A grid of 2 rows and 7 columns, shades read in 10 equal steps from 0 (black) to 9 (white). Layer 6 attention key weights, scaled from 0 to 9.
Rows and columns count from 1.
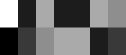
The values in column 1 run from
0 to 9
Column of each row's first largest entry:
1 4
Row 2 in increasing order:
0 1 2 2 5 6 6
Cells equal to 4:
0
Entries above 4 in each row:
4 3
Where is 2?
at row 2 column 2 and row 2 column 7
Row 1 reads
9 1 6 1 1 6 5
